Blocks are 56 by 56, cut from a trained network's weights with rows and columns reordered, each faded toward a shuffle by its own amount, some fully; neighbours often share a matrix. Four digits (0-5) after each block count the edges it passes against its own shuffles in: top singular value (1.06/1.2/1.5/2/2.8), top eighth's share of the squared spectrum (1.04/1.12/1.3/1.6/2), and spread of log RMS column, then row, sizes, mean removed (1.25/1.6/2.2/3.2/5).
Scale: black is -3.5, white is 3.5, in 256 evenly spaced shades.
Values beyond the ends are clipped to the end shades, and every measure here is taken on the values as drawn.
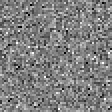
0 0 0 0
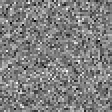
0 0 0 0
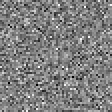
0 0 0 0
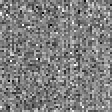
2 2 0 1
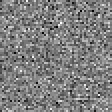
0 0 0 0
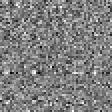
3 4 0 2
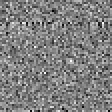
3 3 0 2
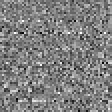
3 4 0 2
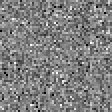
0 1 0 0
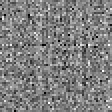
2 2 0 1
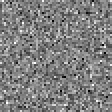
0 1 0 0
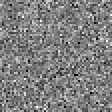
0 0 0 0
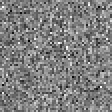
1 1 0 0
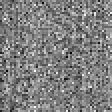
2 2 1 1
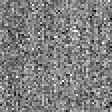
2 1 0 1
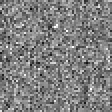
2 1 0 1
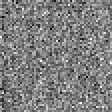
1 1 0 0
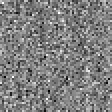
1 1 0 1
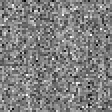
1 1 0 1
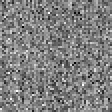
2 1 0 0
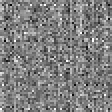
3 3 0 2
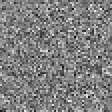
3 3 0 2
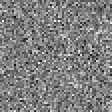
1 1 0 0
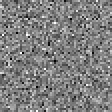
2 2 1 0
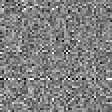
4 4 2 2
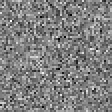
1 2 0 0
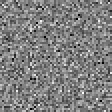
2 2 0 0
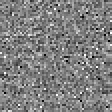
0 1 1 0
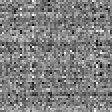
3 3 2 1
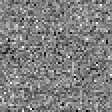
1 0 0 0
